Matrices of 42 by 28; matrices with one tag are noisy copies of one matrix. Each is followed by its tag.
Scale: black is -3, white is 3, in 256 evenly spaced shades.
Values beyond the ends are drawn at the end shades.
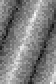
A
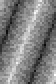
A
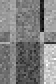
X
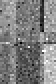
X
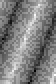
A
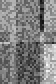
X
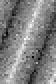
A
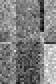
X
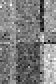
X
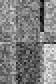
X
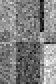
X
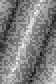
A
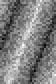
A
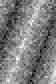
A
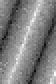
A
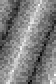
A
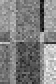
X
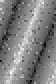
A
